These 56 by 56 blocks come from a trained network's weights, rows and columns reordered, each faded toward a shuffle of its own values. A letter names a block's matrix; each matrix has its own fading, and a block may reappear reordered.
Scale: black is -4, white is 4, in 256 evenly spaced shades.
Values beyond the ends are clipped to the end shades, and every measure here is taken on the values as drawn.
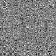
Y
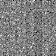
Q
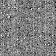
Q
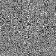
Y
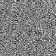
Y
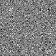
Y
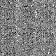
Q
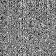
Q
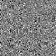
Y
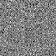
Y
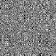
Y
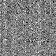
Q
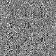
Y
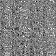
Q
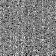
Q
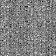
Q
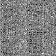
Q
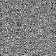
Y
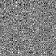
Y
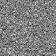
Y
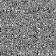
Y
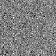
Y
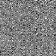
Y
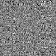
Y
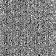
Q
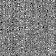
Q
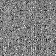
Q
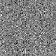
Y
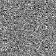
Y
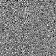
Y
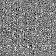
Q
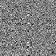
Y
